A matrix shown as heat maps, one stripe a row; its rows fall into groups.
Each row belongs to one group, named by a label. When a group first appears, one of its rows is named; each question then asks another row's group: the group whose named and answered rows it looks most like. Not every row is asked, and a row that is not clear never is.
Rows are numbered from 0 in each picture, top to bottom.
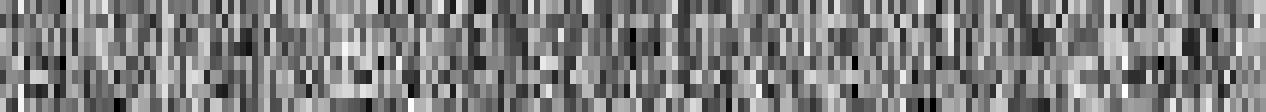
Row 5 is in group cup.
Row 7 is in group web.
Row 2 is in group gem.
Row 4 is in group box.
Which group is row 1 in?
cup
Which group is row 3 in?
gem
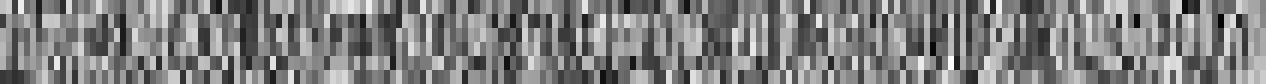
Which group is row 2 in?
web
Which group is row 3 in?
web
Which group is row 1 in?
web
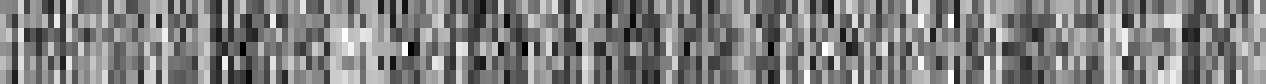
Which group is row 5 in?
gem
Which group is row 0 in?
box
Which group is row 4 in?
gem
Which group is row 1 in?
gem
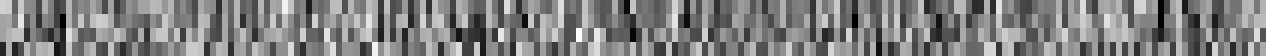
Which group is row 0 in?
gem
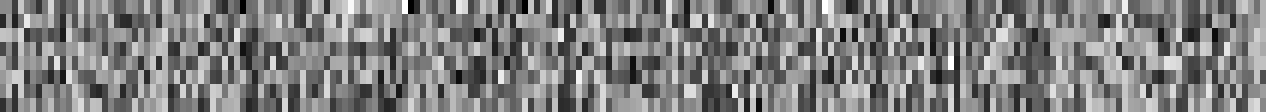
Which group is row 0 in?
gem
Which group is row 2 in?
box
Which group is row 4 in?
gem
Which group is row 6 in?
web
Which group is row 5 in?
box
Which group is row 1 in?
cup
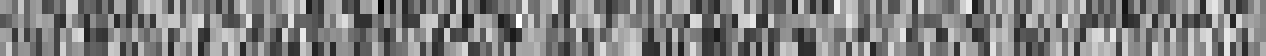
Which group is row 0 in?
box
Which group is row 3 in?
web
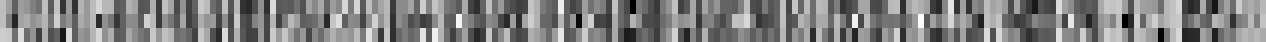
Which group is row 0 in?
gem
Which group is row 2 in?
gem
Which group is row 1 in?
gem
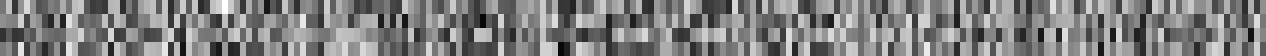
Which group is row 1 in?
box
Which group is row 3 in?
box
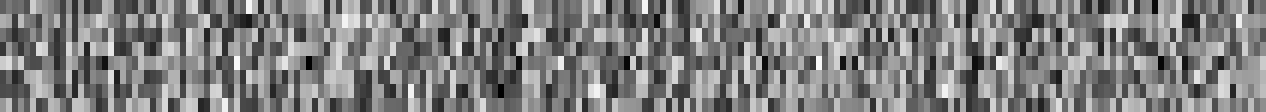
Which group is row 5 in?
cup
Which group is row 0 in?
cup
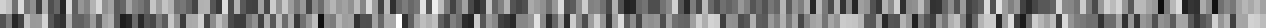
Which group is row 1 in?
cup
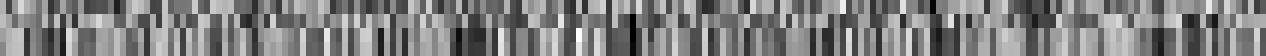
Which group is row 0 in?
web
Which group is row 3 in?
box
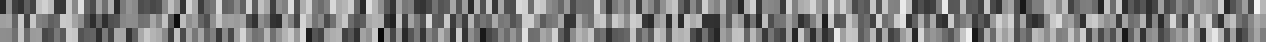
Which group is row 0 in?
cup
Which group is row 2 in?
box
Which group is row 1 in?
web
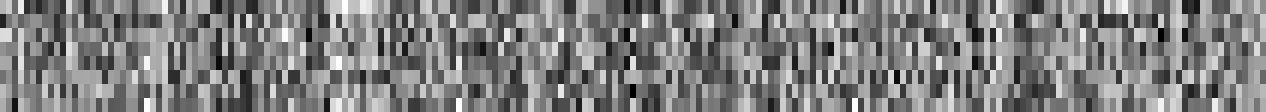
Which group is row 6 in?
gem
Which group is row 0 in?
box
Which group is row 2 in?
gem
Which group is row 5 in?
web
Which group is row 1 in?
cup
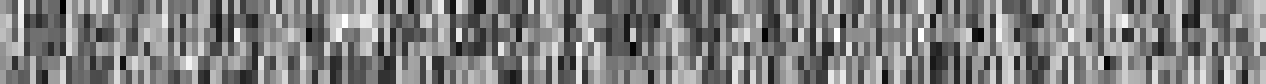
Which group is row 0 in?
gem
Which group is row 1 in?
box
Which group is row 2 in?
box
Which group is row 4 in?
web
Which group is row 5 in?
web
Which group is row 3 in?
box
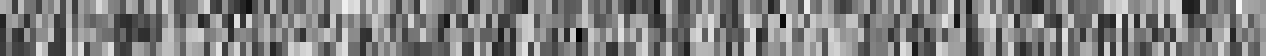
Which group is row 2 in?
cup
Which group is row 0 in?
gem
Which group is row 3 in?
cup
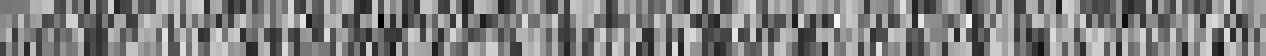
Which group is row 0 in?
cup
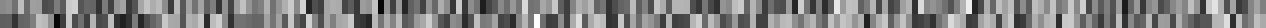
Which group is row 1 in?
cup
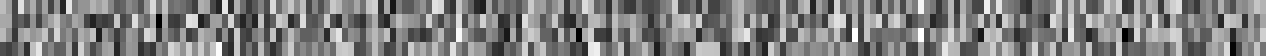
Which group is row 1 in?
web
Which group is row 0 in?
gem
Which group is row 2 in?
gem
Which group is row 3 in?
cup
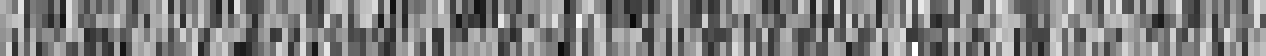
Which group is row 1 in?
box
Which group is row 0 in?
box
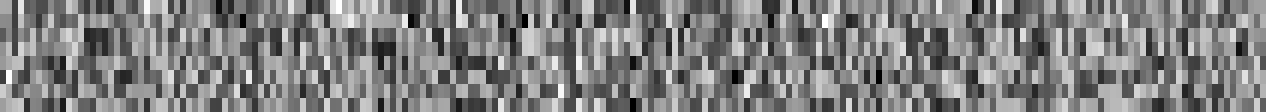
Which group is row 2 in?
web
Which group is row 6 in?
gem
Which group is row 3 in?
web
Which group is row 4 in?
box
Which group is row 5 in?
cup
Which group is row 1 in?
gem
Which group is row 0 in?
box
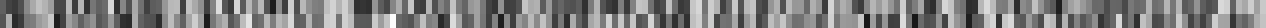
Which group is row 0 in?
cup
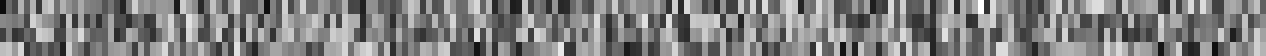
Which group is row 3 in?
box
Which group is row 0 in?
web
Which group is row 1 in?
cup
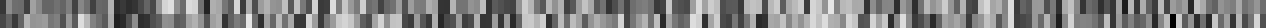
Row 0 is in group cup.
